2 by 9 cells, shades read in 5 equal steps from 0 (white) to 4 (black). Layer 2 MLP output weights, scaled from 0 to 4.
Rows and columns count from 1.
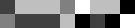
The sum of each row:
14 23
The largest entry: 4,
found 3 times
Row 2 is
2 3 3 3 1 4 3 4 0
